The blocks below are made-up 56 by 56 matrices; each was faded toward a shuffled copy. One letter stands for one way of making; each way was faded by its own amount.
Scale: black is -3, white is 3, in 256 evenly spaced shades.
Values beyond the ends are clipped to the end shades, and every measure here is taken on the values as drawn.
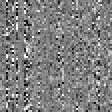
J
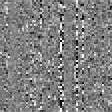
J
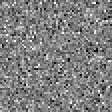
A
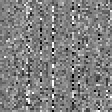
J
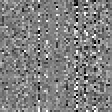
J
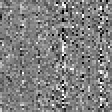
J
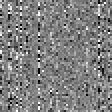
J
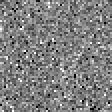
A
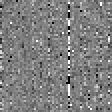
J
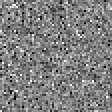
A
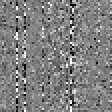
J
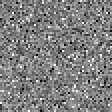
A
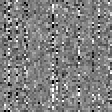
J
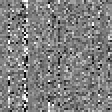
J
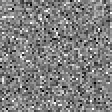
A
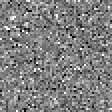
A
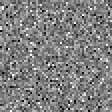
A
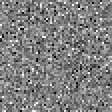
A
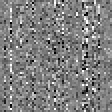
J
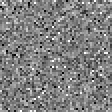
A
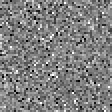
A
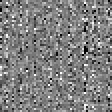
J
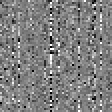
J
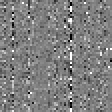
J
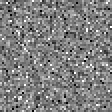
A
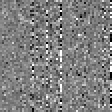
J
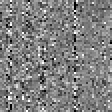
J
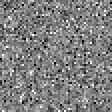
A
